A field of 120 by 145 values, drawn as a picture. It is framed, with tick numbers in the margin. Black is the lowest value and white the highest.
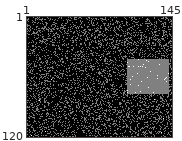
Odd patch: higher, in the middle right. Stripes: none. Ninth with the highest average: middle right. Calmest part: middle right. Mirror symmetry: none.
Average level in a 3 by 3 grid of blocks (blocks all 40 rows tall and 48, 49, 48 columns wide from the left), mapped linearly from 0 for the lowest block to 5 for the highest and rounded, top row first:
0 0 0 | 0 0 5 | 0 0 0
